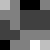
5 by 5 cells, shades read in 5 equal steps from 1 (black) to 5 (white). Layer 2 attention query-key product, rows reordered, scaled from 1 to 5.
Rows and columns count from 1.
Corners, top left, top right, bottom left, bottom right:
4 3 1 4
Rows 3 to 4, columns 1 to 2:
2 3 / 2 2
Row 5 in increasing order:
1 3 3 4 5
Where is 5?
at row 5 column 4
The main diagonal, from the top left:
4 3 2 3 4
